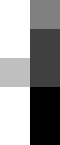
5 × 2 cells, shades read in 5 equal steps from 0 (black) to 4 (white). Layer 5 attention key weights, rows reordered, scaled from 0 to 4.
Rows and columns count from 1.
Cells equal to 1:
2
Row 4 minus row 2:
0 -1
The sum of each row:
6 5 4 4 4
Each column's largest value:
4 2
